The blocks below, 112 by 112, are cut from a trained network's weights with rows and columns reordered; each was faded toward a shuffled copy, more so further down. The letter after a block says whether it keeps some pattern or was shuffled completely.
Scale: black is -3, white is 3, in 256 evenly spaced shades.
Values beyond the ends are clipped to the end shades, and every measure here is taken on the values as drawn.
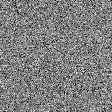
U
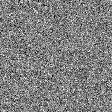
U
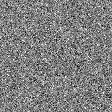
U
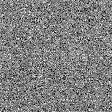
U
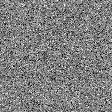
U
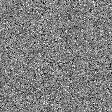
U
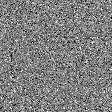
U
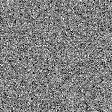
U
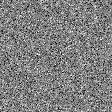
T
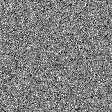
T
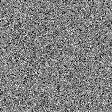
U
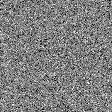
T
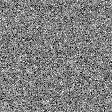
U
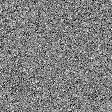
T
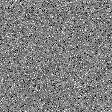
U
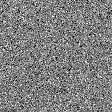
U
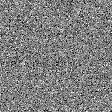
U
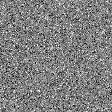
U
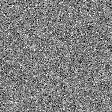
U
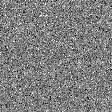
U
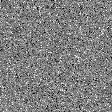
U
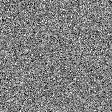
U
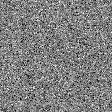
U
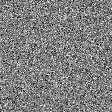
U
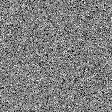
T
